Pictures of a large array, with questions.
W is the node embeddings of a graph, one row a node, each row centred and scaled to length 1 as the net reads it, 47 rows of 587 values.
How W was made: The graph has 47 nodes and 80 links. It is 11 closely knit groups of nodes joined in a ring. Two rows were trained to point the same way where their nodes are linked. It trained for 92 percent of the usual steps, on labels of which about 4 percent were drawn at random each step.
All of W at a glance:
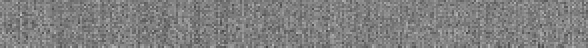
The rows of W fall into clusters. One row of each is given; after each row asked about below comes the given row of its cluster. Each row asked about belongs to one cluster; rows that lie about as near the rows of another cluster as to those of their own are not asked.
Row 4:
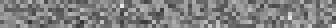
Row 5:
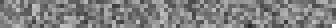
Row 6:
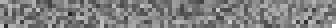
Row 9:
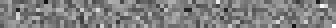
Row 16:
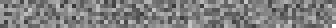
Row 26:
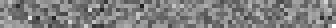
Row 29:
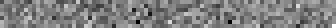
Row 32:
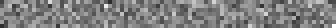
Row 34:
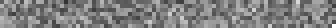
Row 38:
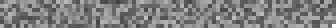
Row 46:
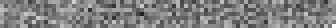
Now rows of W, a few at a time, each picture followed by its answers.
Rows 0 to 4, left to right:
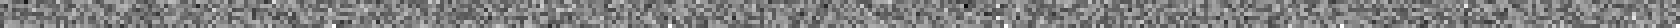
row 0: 9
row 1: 16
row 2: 38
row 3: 34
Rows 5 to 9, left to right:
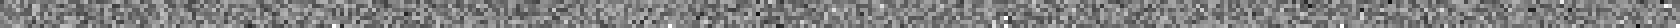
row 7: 34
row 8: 38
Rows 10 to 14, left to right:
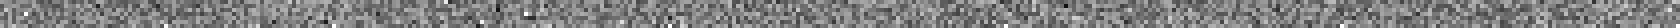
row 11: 34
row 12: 32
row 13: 5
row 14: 29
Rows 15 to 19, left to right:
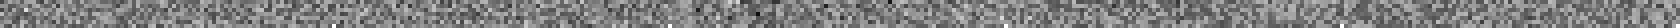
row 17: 5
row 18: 6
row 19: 26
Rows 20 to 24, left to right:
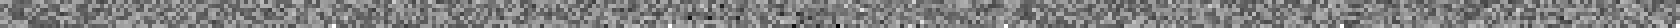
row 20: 26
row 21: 38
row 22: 9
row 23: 26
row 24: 16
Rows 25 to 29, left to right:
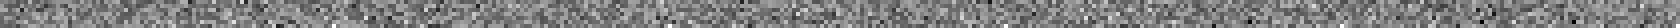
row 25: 16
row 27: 4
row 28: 38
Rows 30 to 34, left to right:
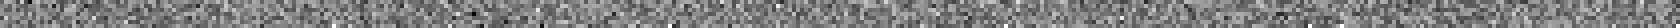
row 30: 29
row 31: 29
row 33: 32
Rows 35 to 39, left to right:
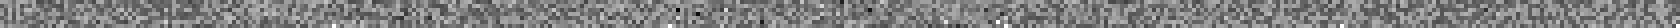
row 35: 6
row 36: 9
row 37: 6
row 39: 34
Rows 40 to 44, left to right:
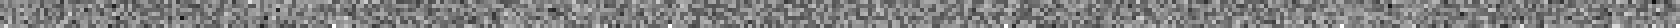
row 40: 6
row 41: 4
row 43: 26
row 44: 46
